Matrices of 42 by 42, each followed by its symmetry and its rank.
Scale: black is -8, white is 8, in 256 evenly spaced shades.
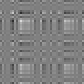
symmetric, rank one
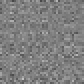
neither, rank five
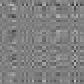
neither, rank two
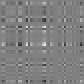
symmetric, rank one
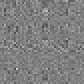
neither, rank five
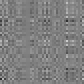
neither, rank two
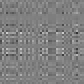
neither, rank two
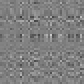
neither, rank three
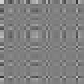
symmetric, rank one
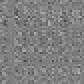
neither, rank five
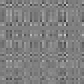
neither, rank two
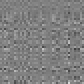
neither, rank three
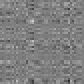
neither, rank three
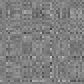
neither, rank three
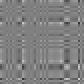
symmetric, rank one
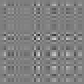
symmetric, rank one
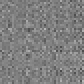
neither, rank five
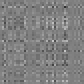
neither, rank two
